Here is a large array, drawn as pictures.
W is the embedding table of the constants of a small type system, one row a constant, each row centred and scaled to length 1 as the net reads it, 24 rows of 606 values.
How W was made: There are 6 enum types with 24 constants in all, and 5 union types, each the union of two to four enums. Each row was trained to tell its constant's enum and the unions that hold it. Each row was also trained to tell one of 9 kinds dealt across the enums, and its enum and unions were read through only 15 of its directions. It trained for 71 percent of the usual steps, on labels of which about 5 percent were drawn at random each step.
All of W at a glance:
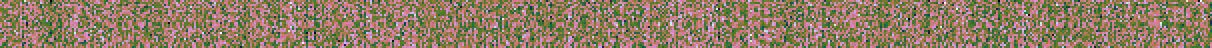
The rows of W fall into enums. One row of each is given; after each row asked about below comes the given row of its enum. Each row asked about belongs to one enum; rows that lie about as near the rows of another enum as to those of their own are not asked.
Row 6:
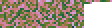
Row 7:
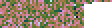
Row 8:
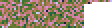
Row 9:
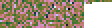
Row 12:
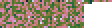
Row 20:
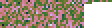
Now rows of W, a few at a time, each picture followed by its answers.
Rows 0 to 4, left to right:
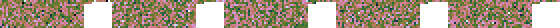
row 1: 9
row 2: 12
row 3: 20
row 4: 7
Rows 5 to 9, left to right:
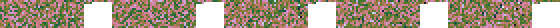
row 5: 6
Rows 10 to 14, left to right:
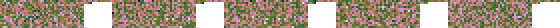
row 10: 7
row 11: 12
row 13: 12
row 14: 20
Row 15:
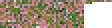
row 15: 9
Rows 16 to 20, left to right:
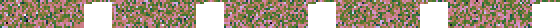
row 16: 7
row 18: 7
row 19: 20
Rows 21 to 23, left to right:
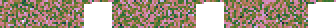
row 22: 6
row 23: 6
